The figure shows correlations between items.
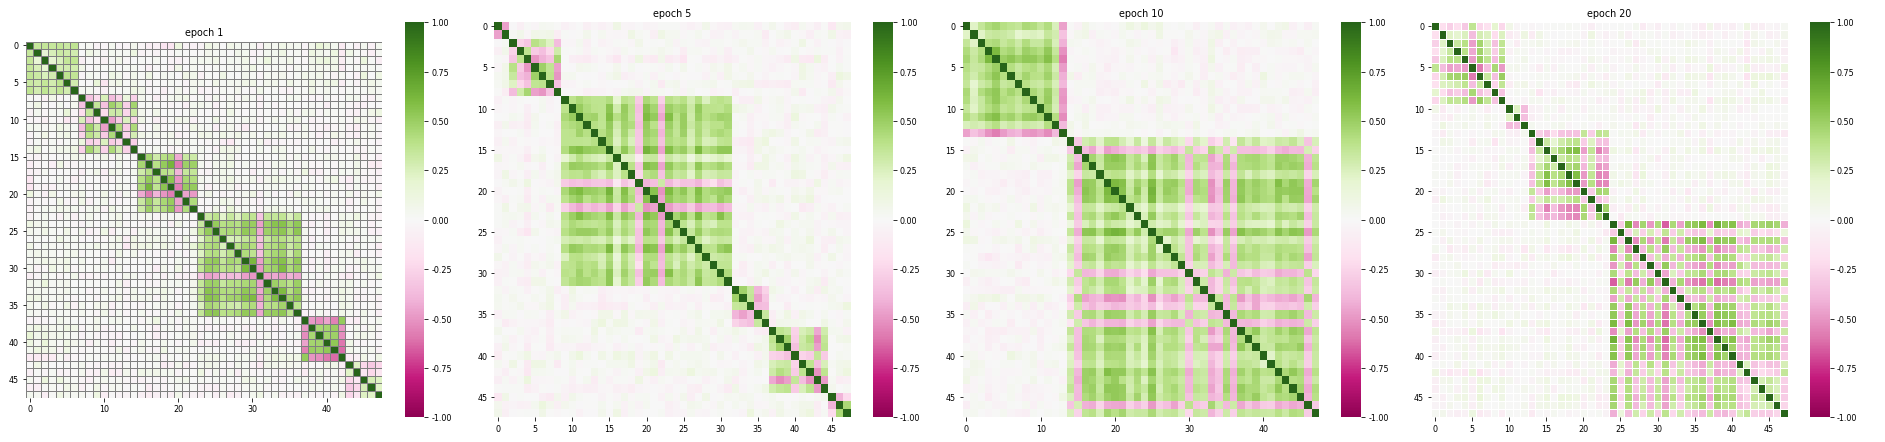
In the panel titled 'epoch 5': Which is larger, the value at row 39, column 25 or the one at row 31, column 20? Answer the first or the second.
the second
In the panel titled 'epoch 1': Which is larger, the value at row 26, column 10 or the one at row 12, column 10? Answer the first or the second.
the first
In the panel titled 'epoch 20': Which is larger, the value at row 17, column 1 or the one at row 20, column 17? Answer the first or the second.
the first
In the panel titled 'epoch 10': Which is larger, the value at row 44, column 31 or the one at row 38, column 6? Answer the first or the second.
the first
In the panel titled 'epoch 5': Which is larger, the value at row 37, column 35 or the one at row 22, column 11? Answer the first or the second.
the first
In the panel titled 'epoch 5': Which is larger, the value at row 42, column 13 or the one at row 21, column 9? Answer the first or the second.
the second
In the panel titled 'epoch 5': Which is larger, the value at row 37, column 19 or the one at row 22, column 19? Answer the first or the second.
the second
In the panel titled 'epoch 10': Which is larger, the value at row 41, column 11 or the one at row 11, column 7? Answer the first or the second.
the second
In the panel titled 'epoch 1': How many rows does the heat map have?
48
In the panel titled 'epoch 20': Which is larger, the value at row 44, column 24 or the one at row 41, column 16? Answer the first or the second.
the first
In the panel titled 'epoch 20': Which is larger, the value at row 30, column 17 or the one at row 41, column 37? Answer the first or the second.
the second
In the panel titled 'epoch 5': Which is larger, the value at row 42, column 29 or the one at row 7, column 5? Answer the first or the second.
the second
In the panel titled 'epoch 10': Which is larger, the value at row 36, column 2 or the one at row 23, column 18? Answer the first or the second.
the second
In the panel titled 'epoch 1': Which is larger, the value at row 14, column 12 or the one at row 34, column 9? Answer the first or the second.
the first
